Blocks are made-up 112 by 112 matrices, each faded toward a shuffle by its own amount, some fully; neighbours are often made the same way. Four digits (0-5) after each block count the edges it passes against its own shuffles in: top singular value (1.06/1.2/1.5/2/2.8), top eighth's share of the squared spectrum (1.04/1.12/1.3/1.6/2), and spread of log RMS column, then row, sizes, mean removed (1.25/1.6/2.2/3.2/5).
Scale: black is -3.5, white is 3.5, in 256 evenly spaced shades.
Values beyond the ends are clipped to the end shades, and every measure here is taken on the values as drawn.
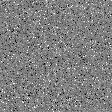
0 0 0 0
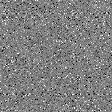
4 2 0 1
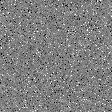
0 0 0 0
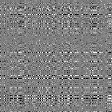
5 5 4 4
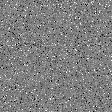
2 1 0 0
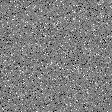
0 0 0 0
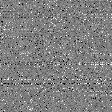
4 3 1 2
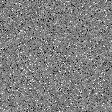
2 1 0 1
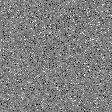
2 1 0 0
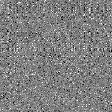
4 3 1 2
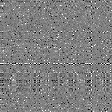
5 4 2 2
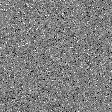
0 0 0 0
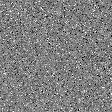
0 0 0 0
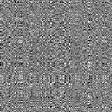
5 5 4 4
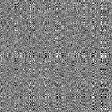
5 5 4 3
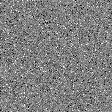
2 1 0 0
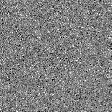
3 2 1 1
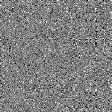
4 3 2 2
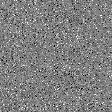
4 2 1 1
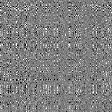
5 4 4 3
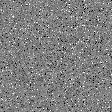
1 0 0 0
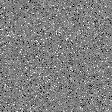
2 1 0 0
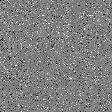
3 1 1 0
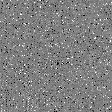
3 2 0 0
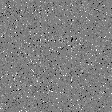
2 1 0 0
